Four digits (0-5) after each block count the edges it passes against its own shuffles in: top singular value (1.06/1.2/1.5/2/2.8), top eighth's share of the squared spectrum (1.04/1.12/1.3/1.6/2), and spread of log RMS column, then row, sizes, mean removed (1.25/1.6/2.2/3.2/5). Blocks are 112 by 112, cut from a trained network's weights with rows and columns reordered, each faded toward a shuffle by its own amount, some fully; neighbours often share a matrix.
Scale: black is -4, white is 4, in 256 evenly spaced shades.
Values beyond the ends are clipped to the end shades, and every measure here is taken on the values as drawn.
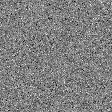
0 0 0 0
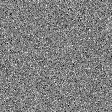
1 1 0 0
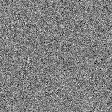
2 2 0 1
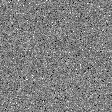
0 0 0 0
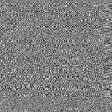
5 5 2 4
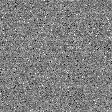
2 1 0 0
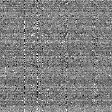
4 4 3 0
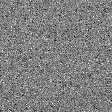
0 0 0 0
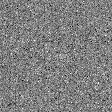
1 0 0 0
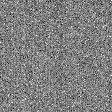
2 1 0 1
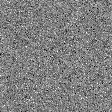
0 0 0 0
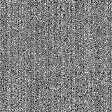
3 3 0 2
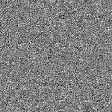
3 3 2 2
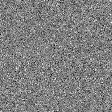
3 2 0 1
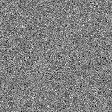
2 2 0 1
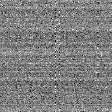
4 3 3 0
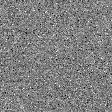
1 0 0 0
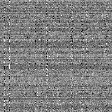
4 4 3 1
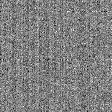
3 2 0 2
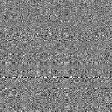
4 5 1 4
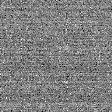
3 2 2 0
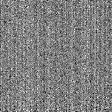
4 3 1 2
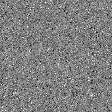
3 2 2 0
